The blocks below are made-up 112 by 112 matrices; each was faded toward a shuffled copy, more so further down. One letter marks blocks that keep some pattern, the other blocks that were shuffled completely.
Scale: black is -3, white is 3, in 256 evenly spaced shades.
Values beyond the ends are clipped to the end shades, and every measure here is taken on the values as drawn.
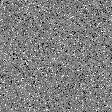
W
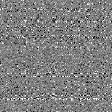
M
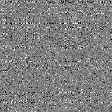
M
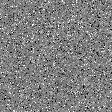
W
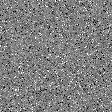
W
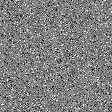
W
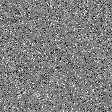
W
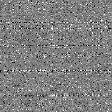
M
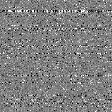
M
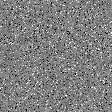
W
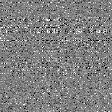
M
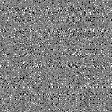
M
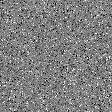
W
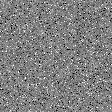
W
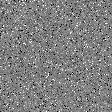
W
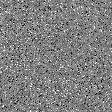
W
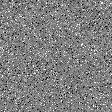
W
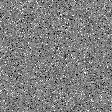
W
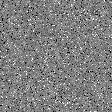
W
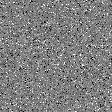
W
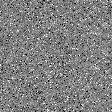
W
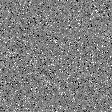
W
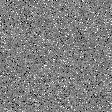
W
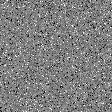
W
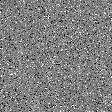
W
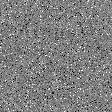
W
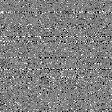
M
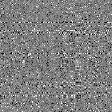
M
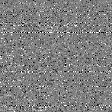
M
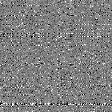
M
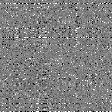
M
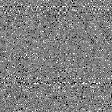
M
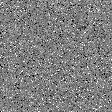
W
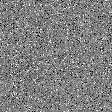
W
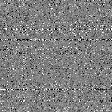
M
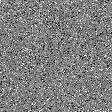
W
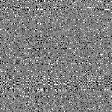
M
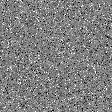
W
